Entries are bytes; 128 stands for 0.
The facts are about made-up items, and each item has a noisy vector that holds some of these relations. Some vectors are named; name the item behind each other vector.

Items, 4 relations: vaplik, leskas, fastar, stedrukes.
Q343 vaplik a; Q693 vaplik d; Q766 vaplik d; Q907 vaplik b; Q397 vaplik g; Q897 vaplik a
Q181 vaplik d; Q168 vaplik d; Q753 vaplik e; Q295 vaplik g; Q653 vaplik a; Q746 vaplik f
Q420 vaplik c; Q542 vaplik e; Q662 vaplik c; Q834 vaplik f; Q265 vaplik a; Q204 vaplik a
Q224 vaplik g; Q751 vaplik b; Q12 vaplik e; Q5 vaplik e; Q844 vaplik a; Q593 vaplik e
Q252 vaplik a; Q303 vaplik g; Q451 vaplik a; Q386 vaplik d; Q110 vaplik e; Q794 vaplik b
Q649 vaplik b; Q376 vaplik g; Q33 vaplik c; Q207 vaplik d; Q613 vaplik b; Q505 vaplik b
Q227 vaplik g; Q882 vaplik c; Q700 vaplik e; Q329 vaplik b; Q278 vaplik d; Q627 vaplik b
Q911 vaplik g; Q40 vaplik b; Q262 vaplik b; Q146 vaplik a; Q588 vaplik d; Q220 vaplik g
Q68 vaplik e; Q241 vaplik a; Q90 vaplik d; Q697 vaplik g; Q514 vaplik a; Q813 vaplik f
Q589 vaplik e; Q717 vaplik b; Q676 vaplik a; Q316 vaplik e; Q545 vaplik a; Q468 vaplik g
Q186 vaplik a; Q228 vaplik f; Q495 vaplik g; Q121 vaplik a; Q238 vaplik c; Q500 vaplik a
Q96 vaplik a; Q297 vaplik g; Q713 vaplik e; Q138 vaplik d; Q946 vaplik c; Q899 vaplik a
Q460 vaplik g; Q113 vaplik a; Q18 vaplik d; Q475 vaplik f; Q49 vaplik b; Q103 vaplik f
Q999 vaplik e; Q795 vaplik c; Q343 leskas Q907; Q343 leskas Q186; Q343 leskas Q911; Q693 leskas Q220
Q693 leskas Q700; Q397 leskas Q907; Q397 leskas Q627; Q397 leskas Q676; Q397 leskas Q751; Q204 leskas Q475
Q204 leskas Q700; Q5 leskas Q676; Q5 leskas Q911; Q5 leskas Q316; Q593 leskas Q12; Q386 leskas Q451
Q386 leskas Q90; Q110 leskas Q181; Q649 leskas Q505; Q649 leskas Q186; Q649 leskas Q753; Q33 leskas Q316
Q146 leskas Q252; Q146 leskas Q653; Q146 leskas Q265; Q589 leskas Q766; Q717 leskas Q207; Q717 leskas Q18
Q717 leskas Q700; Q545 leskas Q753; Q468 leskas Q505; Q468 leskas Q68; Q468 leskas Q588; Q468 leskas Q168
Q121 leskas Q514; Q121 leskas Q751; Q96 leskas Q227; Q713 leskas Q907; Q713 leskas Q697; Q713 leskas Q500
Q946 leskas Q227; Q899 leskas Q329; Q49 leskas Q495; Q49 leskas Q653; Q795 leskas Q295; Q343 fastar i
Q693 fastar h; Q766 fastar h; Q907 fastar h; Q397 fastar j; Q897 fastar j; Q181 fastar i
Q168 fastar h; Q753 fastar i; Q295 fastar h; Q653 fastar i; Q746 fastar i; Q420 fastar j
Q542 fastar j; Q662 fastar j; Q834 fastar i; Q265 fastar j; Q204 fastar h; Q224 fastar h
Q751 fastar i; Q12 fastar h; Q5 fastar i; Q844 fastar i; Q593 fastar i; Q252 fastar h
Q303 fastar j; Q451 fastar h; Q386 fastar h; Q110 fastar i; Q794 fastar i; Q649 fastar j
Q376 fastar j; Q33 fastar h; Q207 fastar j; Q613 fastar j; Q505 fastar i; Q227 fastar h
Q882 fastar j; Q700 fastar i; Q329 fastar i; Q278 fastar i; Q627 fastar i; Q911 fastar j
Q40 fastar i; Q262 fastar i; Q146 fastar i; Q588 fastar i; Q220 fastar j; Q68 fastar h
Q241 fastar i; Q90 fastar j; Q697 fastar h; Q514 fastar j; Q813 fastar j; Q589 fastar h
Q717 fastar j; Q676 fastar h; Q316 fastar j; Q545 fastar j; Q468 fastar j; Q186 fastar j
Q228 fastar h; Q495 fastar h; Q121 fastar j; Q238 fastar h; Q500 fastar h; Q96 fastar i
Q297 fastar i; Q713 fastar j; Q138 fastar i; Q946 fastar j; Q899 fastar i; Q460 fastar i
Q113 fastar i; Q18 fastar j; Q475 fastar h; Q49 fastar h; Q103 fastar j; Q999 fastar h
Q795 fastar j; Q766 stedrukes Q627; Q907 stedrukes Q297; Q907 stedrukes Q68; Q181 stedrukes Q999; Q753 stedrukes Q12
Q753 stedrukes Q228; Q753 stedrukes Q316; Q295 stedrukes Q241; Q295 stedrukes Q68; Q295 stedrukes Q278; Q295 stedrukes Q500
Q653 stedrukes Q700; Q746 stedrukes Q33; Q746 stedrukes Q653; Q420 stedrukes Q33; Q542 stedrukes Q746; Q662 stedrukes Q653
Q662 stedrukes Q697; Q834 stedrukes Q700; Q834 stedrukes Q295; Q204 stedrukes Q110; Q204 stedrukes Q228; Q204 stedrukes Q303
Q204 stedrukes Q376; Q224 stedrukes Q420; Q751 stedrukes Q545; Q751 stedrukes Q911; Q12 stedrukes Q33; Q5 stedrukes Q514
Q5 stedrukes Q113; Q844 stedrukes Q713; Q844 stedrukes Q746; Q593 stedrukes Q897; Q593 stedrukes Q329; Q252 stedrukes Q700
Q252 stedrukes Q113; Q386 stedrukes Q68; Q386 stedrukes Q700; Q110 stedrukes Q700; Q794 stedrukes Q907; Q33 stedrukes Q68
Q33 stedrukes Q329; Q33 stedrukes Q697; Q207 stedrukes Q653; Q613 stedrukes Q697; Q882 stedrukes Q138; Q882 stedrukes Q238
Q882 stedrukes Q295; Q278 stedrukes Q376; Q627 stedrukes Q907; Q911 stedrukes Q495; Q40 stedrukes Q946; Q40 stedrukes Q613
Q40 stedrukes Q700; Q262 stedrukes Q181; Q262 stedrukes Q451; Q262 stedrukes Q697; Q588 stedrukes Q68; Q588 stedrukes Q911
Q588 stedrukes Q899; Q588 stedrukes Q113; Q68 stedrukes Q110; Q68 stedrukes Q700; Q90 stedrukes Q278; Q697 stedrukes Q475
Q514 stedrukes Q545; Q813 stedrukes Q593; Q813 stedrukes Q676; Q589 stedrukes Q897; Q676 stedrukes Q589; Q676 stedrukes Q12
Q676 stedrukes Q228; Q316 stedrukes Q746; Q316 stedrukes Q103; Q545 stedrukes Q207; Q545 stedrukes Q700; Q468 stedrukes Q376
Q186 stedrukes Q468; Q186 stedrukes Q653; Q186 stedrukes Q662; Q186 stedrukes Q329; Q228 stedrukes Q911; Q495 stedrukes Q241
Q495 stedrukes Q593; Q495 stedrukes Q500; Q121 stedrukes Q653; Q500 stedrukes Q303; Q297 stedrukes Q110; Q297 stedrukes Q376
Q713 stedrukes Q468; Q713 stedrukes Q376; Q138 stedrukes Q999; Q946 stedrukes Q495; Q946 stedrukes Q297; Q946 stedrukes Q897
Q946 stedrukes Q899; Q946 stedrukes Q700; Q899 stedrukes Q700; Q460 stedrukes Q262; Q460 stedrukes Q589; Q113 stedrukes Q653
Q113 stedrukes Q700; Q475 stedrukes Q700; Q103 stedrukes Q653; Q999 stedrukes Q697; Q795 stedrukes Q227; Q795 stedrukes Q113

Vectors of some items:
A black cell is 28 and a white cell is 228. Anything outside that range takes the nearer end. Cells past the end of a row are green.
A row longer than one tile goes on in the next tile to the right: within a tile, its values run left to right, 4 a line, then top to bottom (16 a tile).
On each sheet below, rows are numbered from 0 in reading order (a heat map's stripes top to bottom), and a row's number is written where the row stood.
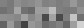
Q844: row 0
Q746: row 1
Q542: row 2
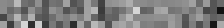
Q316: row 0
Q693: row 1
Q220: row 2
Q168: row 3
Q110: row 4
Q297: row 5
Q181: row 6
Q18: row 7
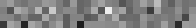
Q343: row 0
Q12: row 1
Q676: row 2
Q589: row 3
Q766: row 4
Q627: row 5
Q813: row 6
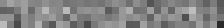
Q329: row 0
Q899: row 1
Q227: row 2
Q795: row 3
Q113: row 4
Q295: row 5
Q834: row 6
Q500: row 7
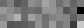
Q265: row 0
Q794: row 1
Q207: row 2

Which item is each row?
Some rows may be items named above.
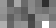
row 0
Q907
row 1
Q468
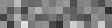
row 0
Q316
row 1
Q33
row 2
Q649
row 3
Q545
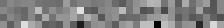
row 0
Q613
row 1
Q227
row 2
Q146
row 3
Q278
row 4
Q386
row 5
Q700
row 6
Q907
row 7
Q649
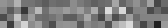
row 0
Q316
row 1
Q238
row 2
Q33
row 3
Q228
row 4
Q68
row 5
Q220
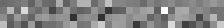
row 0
Q495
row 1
Q897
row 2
Q588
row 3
Q588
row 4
Q241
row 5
Q49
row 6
Q653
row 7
Q542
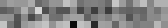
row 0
Q329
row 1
Q68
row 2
Q700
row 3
Q911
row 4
Q505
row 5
Q753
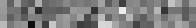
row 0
Q907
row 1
Q717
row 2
Q241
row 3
Q713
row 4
Q252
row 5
Q121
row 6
Q505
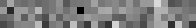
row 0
Q397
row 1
Q475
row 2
Q186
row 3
Q96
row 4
Q697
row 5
Q5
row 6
Q204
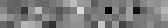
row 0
Q90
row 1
Q451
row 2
Q593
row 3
Q186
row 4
Q514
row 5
Q460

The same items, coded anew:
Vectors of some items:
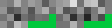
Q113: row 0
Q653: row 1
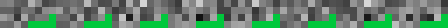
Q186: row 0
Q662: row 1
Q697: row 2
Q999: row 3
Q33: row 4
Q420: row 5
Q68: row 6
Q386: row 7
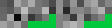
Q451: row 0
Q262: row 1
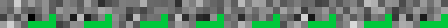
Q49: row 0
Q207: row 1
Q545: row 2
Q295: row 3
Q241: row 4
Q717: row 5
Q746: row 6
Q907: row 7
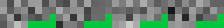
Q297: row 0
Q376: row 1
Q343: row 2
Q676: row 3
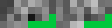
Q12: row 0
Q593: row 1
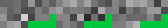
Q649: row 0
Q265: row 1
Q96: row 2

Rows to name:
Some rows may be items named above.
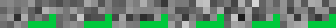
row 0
Q514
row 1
Q813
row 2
Q766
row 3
Q588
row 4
Q697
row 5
Q460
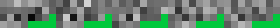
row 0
Q252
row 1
Q697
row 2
Q911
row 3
Q329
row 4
Q297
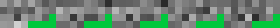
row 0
Q343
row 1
Q90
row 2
Q90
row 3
Q121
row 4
Q613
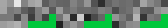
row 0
Q146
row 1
Q220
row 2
Q316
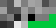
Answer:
Q700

